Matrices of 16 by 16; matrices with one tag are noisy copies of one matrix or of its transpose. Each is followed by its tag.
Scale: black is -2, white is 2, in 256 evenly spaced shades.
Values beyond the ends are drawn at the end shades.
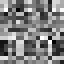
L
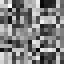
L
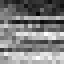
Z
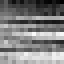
Z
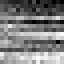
Z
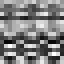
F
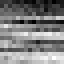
Z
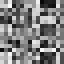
L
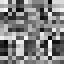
L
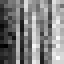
Z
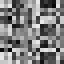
L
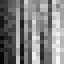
Z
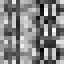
F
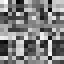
L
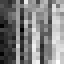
Z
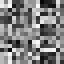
L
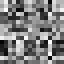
L
